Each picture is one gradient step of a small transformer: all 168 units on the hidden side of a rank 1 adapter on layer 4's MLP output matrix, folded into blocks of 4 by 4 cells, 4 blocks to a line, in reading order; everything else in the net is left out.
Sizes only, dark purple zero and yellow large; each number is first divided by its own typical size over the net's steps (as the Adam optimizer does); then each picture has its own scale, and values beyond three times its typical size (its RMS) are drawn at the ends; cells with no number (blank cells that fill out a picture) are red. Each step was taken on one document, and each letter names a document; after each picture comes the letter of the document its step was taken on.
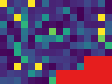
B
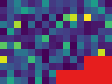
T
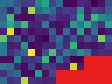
T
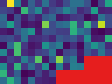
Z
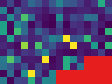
B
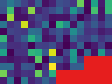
Z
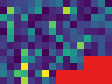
T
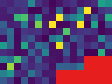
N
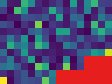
B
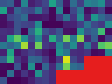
B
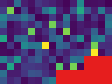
N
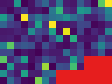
N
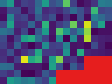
Z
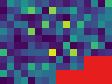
T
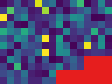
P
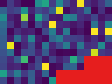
N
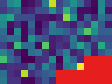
B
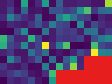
N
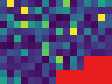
Z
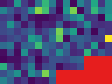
T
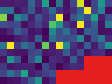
N
